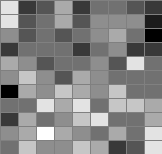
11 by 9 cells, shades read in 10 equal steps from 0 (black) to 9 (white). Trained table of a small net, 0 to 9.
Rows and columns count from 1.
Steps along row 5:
down down up same up down up down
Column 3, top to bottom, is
3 4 4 4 3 5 5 8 4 9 5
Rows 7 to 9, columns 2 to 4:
6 5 7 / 4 8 6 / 6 4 5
